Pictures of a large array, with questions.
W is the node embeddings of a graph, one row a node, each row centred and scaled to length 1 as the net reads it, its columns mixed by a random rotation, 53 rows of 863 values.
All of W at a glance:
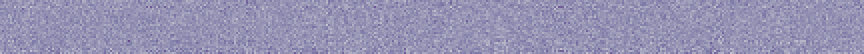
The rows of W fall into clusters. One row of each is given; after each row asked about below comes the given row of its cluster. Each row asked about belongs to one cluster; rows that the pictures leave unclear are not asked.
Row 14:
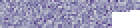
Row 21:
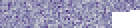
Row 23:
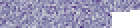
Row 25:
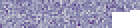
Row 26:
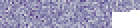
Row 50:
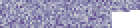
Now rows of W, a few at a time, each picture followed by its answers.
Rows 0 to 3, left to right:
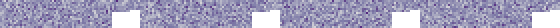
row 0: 14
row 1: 25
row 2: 23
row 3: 25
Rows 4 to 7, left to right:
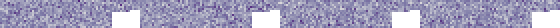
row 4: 21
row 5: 25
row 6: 50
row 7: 50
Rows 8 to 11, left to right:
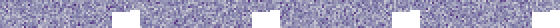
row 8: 25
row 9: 14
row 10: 23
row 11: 26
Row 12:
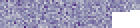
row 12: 25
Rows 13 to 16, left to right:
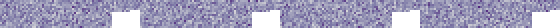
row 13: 23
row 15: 23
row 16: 21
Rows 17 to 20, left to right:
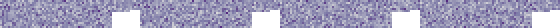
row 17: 23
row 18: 23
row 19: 50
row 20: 50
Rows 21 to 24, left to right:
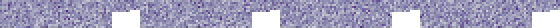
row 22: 21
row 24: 23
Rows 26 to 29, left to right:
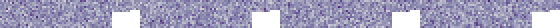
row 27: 50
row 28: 21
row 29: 50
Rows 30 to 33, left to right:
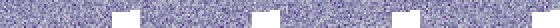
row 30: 25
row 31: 23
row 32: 21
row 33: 25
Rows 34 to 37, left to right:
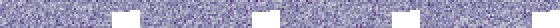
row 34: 50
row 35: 14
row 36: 50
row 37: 21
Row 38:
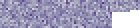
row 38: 26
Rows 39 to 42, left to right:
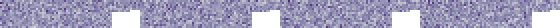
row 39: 23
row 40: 14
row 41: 14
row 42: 26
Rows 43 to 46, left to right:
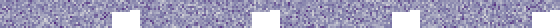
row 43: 25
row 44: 23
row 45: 21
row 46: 25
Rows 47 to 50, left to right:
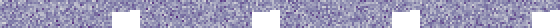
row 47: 50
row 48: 26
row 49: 26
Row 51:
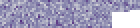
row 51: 50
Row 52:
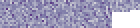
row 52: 26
